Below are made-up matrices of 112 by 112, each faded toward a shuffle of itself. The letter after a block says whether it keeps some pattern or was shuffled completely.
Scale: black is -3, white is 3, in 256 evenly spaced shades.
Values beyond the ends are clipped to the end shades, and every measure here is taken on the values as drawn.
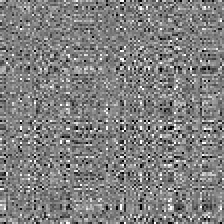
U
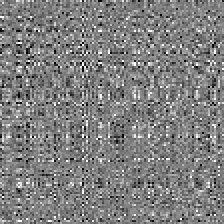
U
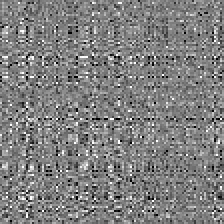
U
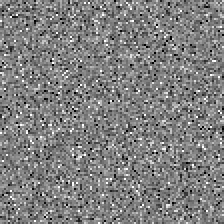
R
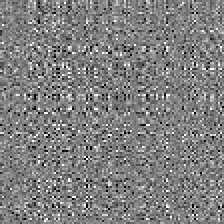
U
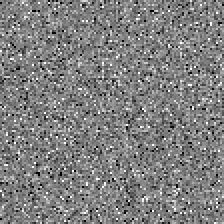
R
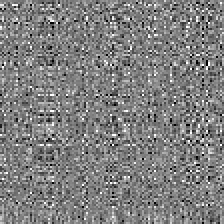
U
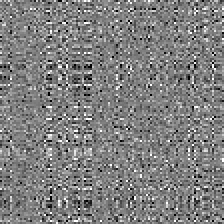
U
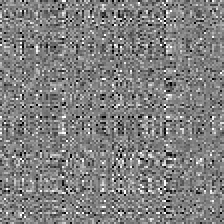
U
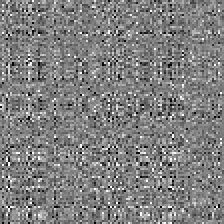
U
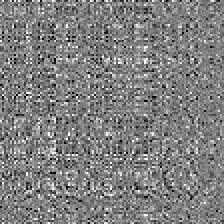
U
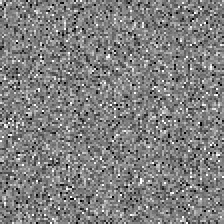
R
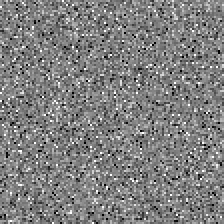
R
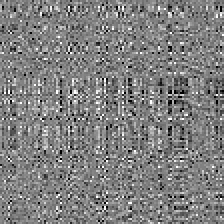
U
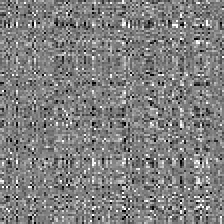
U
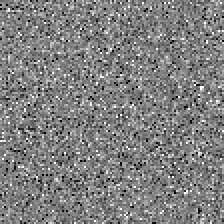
R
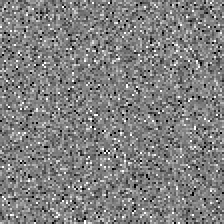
R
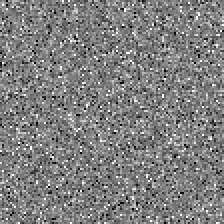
R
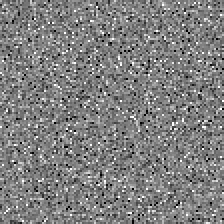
R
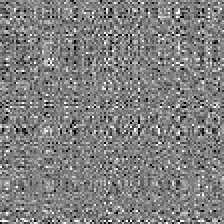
U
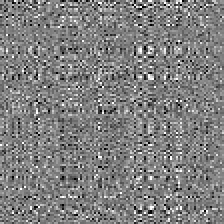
U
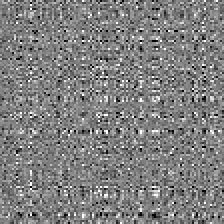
U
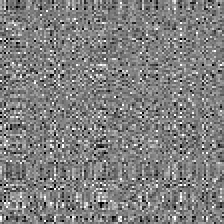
U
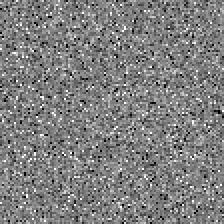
R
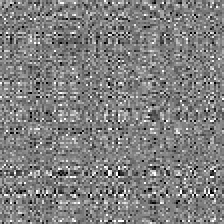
U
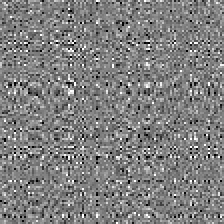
U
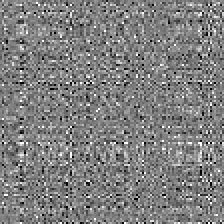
U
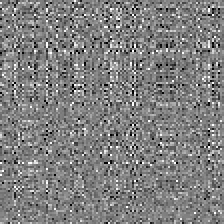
U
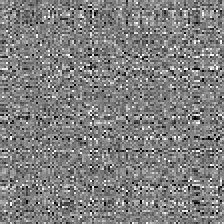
U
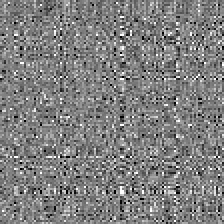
U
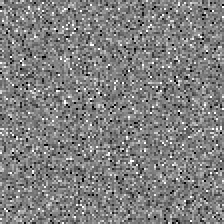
R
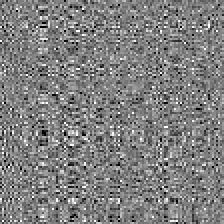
U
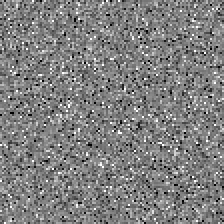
R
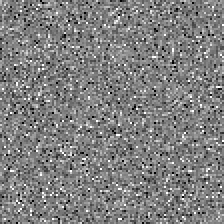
R
